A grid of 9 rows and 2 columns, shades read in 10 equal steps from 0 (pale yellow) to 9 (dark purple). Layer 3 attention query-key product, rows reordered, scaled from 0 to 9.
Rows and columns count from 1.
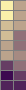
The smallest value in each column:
0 3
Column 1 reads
0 0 2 2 3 3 7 9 8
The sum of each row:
3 3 5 7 8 7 12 16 16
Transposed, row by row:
0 0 2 2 3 3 7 9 8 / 3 3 3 5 5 4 5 7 8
